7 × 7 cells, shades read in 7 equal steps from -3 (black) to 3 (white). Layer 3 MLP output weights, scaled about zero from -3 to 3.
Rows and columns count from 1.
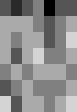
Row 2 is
1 1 1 0 -1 0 1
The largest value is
2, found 4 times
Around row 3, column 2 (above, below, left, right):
1 -1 1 1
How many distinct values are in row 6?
3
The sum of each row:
-9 3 4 4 4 1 6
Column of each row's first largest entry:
4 1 7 4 2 3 1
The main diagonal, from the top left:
-1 1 1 2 1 0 2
